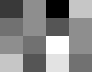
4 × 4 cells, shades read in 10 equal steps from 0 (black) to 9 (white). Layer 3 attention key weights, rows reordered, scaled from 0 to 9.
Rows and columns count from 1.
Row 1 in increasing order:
0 2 5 7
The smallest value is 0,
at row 1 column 3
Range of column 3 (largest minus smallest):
9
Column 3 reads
0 3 9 8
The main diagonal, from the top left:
2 5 9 4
